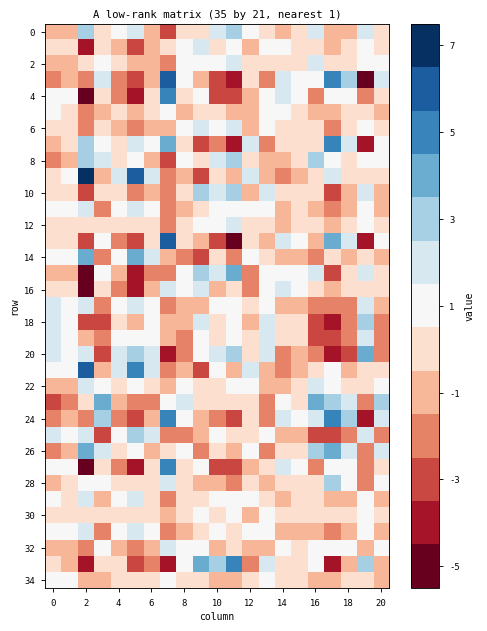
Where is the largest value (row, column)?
9 2
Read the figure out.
Title: A low-rank matrix (35 by 21, nearest 1)
x-axis: column, ticks 0 2 4 6 8 10 12 14 16 18 20
y-axis: row, ticks 0 2 4 6 8 10 12 14 16 18 20 22 24 26 28 30 32 34 (0 at the top)
Colour bar: value, ticks -5 -3 -1 1 3 5 7
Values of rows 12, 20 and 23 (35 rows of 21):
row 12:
0 0 0 0 0 0 0 -2 0 1 1 2 0 0 -1 0 0 -1 0 1 0
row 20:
2 1 2 -3 2 3 2 -4 -2 1 2 3 0 2 -2 -1 -2 -4 -3 4 -2
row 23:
-3 -2 0 4 -1 -2 -2 1 2 0 0 0 0 -2 1 0 4 3 2 -2 3
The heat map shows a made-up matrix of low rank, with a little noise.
